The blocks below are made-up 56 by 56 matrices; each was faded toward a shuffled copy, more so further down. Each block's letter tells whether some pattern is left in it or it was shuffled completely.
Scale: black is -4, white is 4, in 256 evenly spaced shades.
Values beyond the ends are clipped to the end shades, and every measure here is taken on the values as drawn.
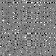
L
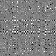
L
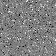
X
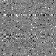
L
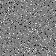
X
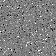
X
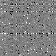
L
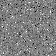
X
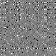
L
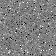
X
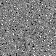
X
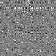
L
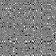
L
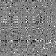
L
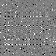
L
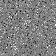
X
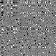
L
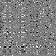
L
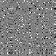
L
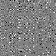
L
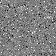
X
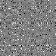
L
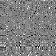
L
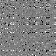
L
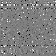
L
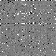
L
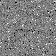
X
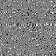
L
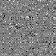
L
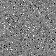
X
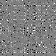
L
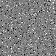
X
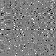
L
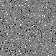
X
